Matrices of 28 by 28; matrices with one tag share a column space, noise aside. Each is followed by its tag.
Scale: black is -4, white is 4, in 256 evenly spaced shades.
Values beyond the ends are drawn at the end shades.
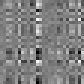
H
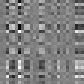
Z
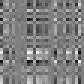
H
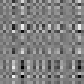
Z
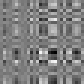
H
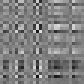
Z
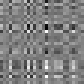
Z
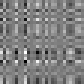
H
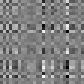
Z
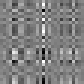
H
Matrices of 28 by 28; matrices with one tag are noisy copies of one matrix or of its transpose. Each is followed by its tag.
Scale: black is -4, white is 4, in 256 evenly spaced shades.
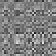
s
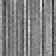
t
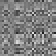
s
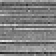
t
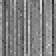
t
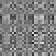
s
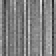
t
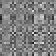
s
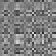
s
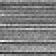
t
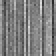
t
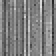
t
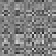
s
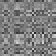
s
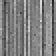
t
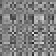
s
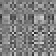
s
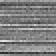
t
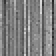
t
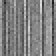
t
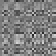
s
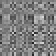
s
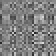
s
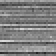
t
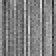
t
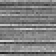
t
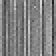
t
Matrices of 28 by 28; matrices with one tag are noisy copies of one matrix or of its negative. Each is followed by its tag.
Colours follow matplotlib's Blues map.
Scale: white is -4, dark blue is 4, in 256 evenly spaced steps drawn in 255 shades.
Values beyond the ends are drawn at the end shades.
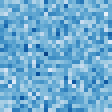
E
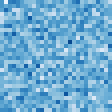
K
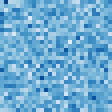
K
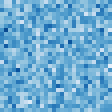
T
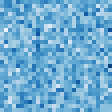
T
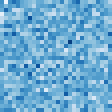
K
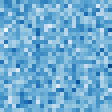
T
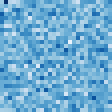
K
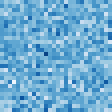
E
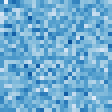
K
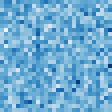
T
